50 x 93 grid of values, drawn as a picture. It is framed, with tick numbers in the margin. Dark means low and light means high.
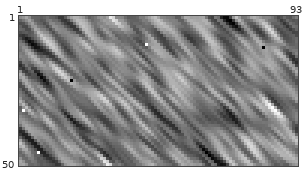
The halves do not mirror each other. No overall slope runs across the table. Five lone cells stand out: three far higher and two far lower than their neighbours. The histogram is bell-shaped. Streaks slant down to the right. No single row or column stands out from its neighbours.
